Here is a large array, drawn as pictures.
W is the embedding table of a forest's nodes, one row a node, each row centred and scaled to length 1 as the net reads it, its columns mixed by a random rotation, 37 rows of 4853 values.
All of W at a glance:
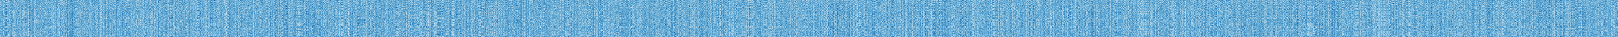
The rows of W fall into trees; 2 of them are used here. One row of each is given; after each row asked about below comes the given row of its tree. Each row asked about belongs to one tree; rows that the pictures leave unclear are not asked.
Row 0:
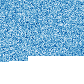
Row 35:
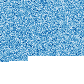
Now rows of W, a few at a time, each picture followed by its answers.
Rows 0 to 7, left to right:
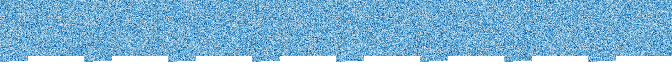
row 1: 35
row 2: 0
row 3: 35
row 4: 0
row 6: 35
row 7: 0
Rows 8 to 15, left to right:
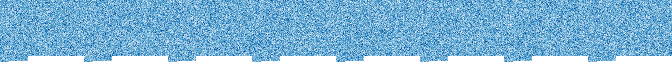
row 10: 0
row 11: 35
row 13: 35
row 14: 35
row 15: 0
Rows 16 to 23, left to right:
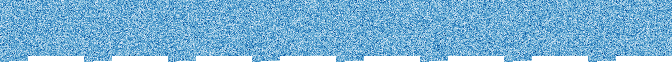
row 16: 35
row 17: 0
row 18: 0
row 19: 35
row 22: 35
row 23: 35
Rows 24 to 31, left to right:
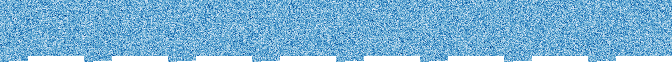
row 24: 35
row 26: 0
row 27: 0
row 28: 35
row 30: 0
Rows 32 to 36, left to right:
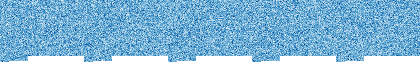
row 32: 35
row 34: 35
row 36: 0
